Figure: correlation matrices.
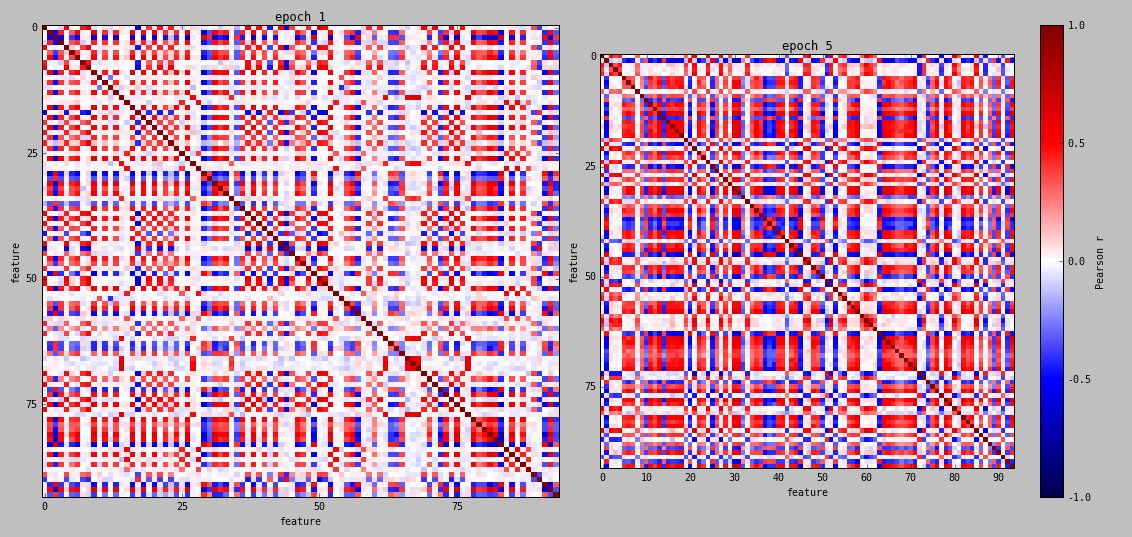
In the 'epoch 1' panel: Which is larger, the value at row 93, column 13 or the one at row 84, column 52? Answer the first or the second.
the second
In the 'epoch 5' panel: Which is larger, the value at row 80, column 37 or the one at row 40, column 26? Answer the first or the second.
the second
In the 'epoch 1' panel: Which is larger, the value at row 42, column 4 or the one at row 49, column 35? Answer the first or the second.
the second
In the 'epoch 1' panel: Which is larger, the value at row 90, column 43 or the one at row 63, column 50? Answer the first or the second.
the second
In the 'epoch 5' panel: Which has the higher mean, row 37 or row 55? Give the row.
55
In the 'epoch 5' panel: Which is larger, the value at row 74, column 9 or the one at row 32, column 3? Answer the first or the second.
the second
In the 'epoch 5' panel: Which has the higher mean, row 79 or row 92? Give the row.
79
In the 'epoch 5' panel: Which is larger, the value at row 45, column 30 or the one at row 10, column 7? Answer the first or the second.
the second
